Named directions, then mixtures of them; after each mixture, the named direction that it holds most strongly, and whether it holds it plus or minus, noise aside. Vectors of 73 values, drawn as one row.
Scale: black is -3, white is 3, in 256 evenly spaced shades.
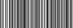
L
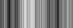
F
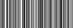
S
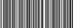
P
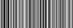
L, minus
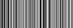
L, minus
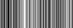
L, minus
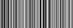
L, minus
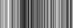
F, minus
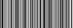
P, minus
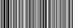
L, minus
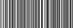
L, plus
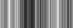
F, minus
